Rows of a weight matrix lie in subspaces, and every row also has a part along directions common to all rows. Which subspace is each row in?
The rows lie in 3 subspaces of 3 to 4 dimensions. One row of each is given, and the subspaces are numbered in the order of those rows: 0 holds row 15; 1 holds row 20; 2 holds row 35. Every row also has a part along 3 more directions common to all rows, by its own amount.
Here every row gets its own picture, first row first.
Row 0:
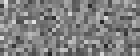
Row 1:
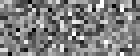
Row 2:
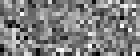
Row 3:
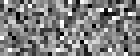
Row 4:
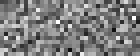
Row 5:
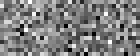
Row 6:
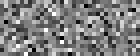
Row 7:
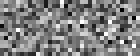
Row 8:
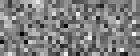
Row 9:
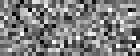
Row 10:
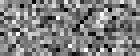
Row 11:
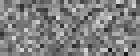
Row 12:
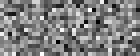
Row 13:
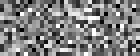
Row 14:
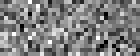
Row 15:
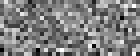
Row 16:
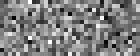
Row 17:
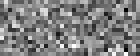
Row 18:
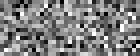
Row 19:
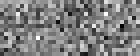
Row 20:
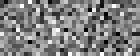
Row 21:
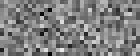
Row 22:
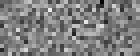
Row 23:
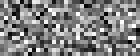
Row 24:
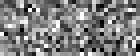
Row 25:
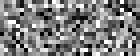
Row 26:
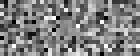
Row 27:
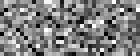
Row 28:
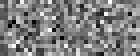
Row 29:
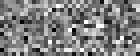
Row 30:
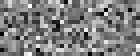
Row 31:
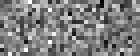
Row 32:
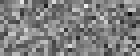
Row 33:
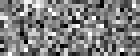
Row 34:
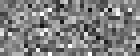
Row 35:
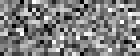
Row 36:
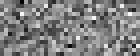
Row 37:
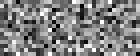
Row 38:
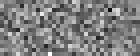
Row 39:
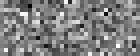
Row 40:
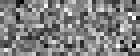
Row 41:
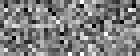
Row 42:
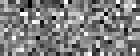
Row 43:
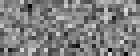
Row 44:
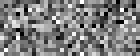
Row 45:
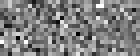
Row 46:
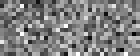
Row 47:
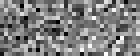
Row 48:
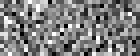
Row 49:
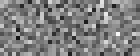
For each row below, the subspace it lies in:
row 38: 0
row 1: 1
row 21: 0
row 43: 0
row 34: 0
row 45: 1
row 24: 2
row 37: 0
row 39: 0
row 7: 2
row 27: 2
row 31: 1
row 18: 2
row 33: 1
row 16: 1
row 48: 1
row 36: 2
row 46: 1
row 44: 2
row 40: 2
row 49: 1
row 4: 2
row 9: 2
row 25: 0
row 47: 2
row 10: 0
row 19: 2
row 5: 1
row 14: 1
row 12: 1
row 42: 0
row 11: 0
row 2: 0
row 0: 0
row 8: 1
